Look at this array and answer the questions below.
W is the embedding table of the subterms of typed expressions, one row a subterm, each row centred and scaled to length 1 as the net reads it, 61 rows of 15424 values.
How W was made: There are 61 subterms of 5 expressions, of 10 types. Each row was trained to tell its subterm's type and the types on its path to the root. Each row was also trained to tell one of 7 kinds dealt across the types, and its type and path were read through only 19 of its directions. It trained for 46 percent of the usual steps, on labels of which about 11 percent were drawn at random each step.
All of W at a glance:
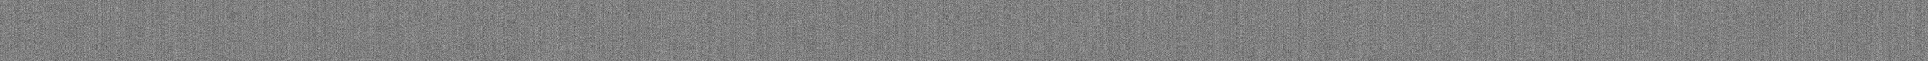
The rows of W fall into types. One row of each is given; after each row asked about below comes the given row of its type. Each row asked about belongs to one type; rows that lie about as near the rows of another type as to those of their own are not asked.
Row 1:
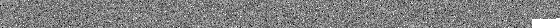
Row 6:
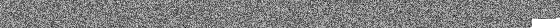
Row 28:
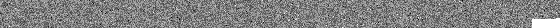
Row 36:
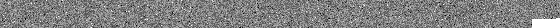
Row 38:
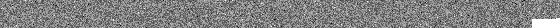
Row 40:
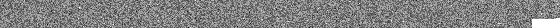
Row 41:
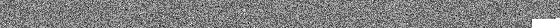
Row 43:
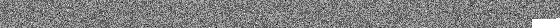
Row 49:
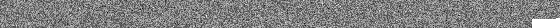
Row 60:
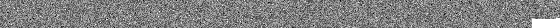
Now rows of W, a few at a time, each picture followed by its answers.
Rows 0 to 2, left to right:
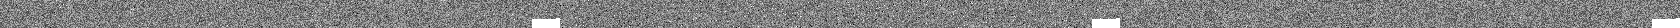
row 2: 28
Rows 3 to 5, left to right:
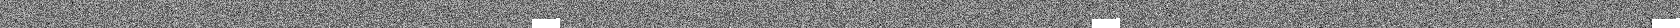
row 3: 1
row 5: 41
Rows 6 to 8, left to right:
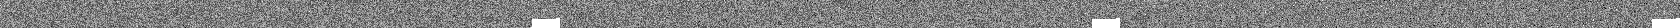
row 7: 49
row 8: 28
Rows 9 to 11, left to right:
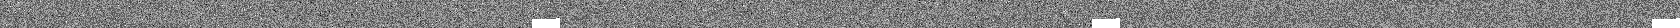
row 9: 49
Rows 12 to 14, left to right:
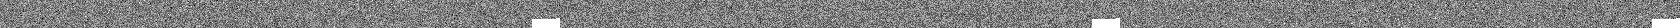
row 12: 38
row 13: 40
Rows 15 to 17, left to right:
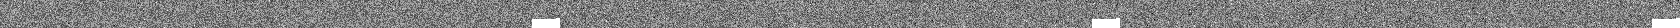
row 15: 41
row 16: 41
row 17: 6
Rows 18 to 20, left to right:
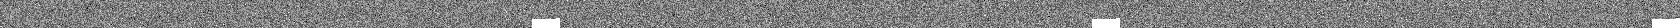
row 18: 41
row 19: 41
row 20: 40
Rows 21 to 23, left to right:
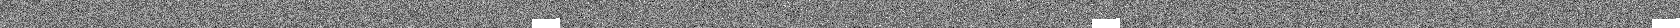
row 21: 40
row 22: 1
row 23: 28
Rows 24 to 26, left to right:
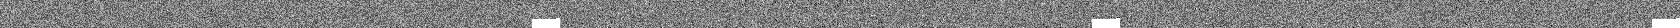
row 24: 41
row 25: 43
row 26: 43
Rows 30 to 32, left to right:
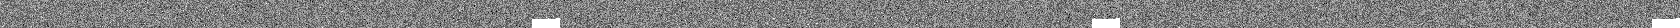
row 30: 28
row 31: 6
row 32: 28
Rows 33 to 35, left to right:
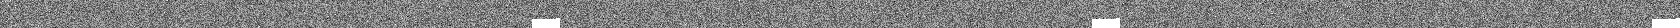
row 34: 6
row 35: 28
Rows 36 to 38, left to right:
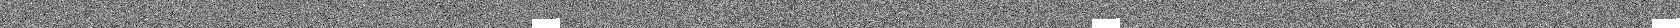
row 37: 38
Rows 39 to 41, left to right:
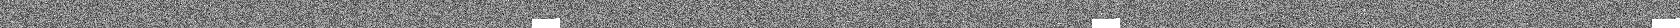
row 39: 28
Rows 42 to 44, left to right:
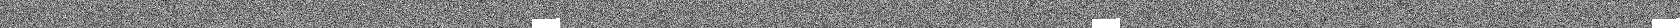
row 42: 49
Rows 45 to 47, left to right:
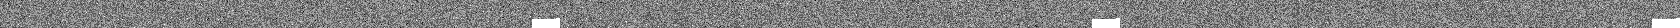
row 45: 41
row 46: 49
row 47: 6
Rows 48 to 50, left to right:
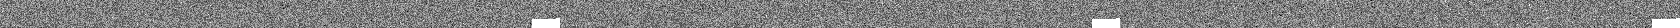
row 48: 6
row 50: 43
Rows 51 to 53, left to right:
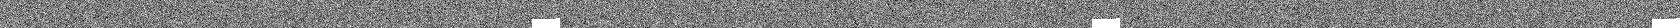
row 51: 40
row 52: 38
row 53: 6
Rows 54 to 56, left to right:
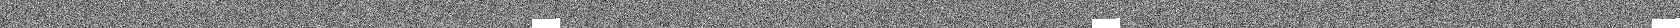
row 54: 36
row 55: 43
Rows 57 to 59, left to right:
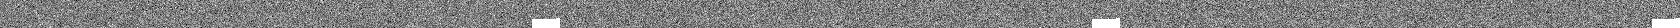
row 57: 43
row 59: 40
